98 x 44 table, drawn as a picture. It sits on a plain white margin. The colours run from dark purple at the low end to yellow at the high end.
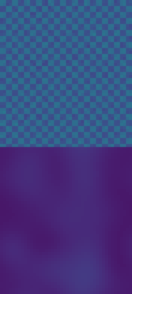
The table splits into 2 rows of 1 panel. Panel 1,1: low, checkered. Panel 2,1: very low, smooth, faint in contrast.
